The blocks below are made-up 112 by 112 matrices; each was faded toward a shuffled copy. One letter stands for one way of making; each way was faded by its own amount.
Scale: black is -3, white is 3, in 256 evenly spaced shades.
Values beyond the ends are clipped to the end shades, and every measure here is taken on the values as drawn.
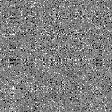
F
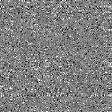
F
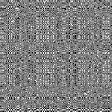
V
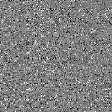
F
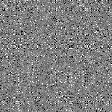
F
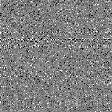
F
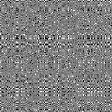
V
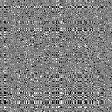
V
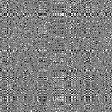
V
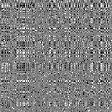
V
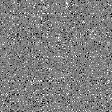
F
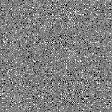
F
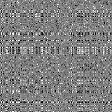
V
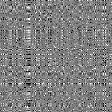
V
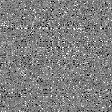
F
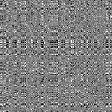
V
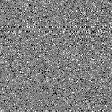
F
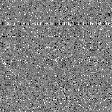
F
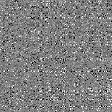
F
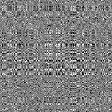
V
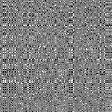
V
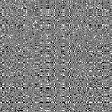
V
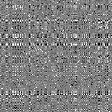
V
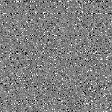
F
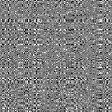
V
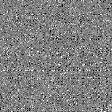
F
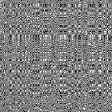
V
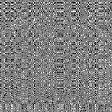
V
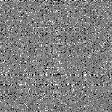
F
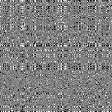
V
